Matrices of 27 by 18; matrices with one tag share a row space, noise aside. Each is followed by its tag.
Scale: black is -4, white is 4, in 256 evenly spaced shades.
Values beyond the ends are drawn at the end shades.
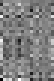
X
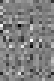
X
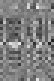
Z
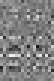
Z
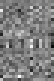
X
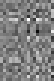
Z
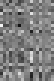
X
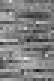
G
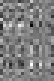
X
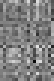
Z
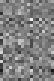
X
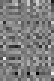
Z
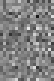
Z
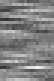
G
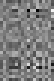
Z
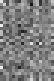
X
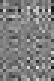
Z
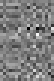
Z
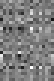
X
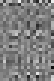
Z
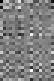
X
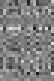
Z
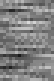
G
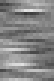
G
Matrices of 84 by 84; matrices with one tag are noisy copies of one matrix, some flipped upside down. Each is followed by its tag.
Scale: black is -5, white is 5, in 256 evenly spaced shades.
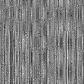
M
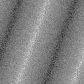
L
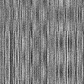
M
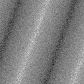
L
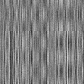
M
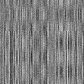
M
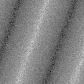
L
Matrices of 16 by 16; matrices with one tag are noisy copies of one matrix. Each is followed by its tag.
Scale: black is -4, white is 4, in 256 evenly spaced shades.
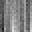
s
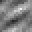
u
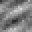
u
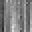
s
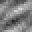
u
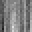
s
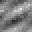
u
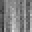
s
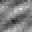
u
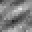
u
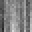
s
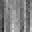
s
